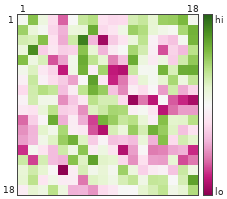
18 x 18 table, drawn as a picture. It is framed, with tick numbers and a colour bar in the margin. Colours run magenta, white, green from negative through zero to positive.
Overall the values sit about 50% of the way up the scale. The ninth with the highest average is the top right. Concentric rings centre on the top right. Neither half mirrors the other.
